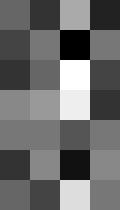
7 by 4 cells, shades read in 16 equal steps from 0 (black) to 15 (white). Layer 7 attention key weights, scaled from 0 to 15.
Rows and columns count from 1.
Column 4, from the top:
2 7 4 3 7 8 7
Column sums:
37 44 58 38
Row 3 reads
3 6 15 4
